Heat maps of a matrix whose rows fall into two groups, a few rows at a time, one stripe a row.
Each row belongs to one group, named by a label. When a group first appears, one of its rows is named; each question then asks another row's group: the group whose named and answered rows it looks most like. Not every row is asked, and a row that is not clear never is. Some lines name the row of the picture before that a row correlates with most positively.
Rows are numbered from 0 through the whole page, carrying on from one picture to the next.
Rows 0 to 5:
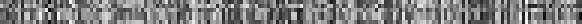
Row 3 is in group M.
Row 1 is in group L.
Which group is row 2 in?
M
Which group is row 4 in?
M
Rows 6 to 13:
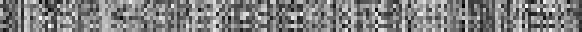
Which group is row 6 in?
L
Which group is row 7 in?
M
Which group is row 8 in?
M
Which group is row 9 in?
L
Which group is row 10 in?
M
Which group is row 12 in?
L
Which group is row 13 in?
M
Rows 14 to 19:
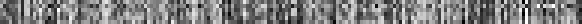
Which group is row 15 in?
M
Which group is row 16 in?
M
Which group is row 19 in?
M
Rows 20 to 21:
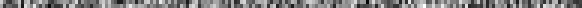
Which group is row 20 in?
M
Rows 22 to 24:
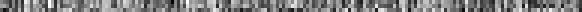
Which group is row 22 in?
L
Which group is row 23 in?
L
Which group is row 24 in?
M
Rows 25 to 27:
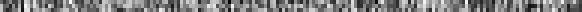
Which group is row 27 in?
M
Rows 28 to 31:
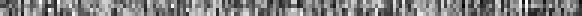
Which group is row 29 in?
M
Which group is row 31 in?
L
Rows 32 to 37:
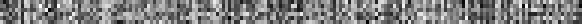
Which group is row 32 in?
M
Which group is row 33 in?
M
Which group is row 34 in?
M
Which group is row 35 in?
L
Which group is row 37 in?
M
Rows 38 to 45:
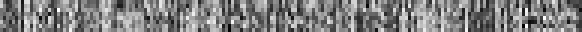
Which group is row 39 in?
M
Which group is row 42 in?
L
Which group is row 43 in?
L
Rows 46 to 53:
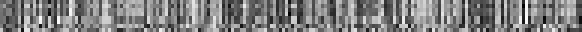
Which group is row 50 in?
M
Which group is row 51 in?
M
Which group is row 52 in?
L
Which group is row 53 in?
M
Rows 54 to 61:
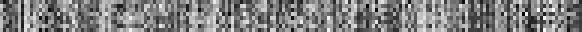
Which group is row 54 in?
M
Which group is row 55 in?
M
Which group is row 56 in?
M
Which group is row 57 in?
L
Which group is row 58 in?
L
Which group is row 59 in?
L
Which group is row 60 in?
M
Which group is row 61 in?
L
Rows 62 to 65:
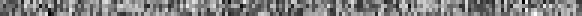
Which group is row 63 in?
L
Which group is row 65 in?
M
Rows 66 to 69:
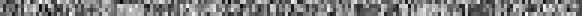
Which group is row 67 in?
L
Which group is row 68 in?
L
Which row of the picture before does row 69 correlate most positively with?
64
